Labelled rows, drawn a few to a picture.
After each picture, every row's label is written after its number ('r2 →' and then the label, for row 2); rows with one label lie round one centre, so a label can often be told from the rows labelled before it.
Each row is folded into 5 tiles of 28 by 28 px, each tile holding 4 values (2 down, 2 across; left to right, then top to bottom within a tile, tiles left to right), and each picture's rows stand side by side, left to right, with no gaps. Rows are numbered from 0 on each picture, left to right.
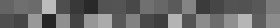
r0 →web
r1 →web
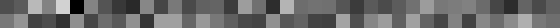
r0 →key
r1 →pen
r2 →web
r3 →web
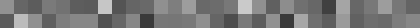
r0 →pen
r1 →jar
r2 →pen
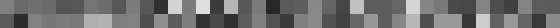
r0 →web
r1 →key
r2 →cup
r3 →pen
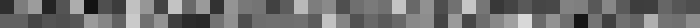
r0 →cup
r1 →key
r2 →jar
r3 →web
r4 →web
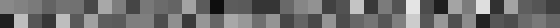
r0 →pen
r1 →web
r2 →cup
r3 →key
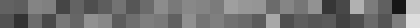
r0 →web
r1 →jar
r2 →cup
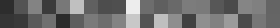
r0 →cup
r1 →pen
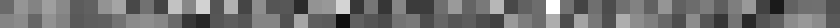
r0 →jar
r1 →key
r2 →key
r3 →cup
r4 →pen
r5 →web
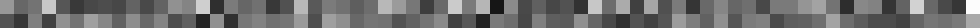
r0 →web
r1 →key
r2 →jar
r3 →key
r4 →key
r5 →jar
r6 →cup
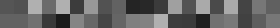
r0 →key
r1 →key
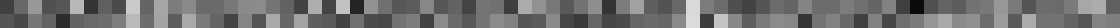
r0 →cup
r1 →jar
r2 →key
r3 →pen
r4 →cup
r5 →pen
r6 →web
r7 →jar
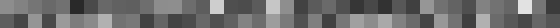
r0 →web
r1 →cup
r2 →web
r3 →pen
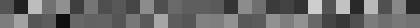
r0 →key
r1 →pen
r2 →key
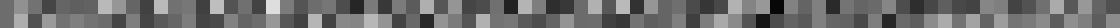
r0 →jar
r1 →cup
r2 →web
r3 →pen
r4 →key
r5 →key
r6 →web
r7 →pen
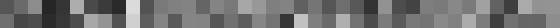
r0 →cup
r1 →jar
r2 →pen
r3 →jar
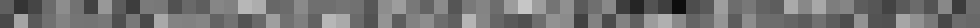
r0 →pen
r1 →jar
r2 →jar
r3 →jar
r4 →web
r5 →jar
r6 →pen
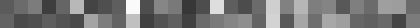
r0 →cup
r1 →cup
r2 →jar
